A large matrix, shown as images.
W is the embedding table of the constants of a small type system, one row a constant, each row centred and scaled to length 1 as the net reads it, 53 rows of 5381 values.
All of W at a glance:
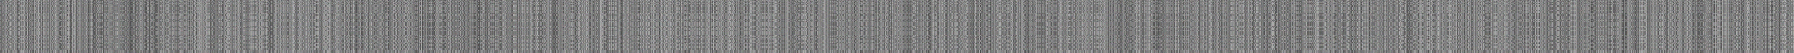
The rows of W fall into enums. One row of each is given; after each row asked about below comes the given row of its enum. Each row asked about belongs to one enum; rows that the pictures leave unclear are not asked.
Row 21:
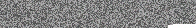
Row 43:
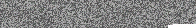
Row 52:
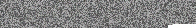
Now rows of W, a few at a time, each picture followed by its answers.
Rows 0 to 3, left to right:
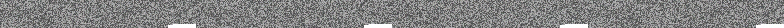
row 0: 43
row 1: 52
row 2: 21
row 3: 43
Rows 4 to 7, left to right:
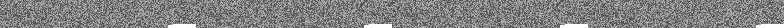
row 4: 21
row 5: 52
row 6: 52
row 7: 21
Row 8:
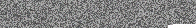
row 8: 21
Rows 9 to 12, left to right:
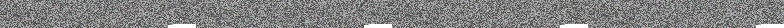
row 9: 21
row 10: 52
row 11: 21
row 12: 21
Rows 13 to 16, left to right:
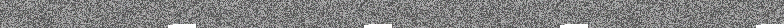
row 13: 43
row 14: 52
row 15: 52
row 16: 43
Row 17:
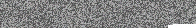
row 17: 43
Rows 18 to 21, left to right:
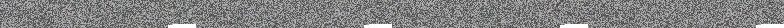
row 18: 43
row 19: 21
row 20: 52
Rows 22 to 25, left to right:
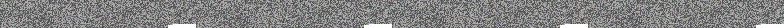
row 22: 43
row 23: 43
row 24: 43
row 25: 43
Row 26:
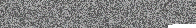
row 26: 52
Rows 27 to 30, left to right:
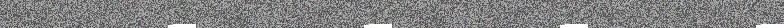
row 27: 21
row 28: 43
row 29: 43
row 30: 52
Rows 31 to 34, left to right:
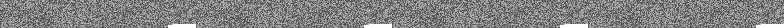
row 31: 43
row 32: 43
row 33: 43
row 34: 43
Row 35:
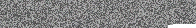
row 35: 21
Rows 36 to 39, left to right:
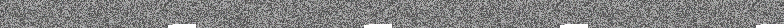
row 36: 52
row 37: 43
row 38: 52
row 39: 52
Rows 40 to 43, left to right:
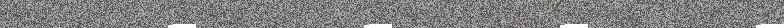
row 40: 21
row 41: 21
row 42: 52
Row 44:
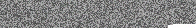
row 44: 21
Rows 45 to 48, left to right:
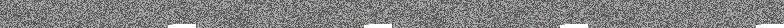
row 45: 21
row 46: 43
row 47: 43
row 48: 21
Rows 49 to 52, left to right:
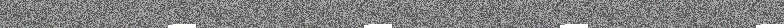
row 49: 21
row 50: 52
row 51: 52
